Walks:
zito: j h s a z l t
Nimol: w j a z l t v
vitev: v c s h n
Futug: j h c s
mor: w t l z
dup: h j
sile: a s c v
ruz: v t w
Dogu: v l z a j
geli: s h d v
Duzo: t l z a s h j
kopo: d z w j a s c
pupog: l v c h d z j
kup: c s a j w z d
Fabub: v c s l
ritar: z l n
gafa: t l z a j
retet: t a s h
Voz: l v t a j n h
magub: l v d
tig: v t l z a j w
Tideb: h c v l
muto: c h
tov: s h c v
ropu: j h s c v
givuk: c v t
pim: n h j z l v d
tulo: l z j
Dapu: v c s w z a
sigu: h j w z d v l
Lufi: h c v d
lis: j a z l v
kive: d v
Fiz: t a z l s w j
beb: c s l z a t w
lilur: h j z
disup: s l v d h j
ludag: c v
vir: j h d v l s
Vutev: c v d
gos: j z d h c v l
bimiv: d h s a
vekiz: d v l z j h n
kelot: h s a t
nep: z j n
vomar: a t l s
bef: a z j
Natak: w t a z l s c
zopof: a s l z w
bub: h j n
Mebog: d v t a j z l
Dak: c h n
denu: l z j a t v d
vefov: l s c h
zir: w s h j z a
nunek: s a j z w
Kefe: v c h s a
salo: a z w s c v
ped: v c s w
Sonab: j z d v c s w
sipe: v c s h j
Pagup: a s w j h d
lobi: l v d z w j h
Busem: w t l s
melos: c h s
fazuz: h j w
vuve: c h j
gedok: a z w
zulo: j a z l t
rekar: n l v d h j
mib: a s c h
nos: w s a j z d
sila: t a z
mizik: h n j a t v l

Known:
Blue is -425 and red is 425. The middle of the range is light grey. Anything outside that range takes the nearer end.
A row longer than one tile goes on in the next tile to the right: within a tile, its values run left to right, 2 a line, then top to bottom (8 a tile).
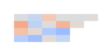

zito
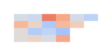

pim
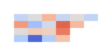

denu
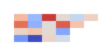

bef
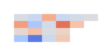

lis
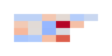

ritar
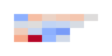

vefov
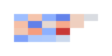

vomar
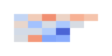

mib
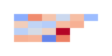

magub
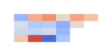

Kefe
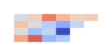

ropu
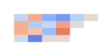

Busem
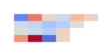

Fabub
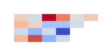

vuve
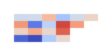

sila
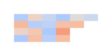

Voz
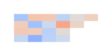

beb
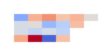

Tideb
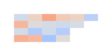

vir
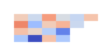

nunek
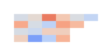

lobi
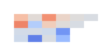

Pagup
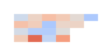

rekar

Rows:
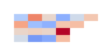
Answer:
ruz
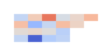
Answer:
salo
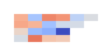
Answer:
bub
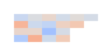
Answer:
mizik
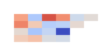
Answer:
dup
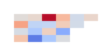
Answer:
Sonab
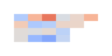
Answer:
Dapu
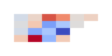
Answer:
Dak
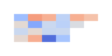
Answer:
sile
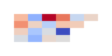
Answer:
lilur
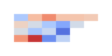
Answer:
sipe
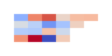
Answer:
ludag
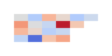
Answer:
tulo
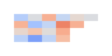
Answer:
Dogu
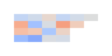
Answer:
Duzo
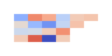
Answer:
givuk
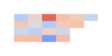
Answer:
pupog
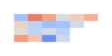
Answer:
ped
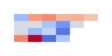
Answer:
tov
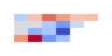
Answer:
melos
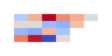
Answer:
Lufi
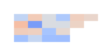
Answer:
retet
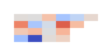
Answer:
Nimol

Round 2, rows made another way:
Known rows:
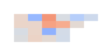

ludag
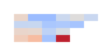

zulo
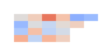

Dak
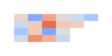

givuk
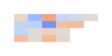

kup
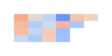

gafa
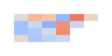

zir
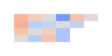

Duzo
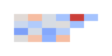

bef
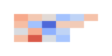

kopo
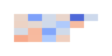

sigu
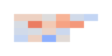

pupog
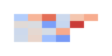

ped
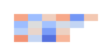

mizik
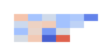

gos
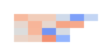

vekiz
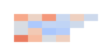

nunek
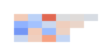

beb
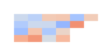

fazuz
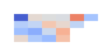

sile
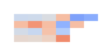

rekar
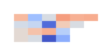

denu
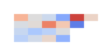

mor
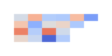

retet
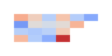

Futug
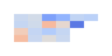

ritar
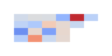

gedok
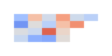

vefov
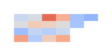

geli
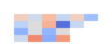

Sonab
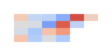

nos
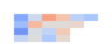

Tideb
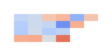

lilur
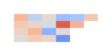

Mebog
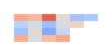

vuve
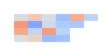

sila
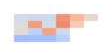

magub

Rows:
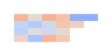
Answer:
muto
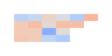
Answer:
kive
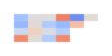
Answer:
bub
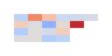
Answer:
sipe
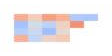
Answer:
melos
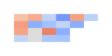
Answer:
Fiz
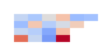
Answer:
ropu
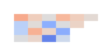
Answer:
tulo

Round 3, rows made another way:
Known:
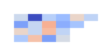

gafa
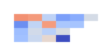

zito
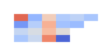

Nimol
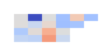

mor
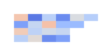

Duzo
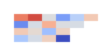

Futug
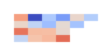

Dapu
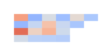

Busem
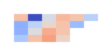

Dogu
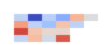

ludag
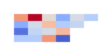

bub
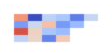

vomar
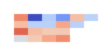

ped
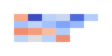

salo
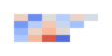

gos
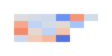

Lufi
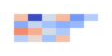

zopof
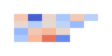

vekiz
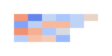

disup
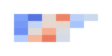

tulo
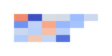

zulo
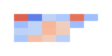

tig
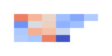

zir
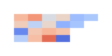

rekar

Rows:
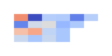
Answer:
nunek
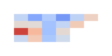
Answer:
melos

